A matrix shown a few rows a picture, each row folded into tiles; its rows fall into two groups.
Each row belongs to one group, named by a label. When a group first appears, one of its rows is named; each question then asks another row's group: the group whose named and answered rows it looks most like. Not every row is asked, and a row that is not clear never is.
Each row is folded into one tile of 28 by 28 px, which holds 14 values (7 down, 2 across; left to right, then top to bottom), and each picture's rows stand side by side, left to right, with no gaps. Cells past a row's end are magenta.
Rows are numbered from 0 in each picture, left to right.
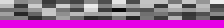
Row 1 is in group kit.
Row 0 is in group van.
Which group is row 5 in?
van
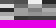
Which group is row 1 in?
kit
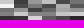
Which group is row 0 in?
kit
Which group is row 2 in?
kit
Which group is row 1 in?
van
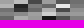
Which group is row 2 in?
kit
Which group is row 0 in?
van
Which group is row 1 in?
kit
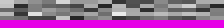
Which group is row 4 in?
kit
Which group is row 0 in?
van
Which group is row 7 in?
van
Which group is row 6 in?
kit
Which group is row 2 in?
van
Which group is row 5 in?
kit
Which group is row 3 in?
van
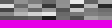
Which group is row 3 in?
van
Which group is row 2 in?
van
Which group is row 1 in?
kit
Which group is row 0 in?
kit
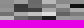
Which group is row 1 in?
kit
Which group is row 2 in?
van
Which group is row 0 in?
van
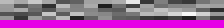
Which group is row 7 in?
kit
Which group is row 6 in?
kit
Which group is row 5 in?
kit
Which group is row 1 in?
van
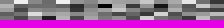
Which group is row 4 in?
van
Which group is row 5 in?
van
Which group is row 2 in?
van
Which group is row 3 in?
van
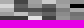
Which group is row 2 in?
van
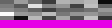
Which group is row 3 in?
kit
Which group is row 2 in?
van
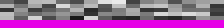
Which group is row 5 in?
kit
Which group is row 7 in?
van
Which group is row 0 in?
kit
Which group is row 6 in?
kit
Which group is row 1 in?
van
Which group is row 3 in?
van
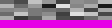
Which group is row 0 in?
kit
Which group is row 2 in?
kit
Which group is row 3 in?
van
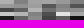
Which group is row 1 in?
van
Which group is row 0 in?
kit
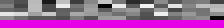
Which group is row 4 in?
kit
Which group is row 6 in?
kit
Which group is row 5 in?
kit
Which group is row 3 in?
van
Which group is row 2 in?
kit
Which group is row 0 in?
kit
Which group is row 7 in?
kit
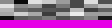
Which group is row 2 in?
kit
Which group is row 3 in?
kit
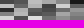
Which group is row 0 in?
kit
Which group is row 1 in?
van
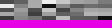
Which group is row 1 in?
van
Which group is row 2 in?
van
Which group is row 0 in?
kit
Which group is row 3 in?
kit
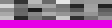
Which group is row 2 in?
van
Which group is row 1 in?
kit
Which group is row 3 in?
van
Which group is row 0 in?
kit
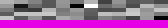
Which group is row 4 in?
kit
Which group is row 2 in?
van
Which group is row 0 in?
van
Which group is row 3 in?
kit
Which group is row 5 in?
kit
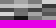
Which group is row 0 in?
kit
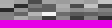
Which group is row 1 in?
kit
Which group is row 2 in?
van
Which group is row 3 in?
van
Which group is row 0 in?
van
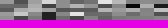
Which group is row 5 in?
van
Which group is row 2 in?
kit
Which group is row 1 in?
van
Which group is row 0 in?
kit
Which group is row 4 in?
van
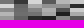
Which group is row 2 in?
van
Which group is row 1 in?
kit
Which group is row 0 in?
kit
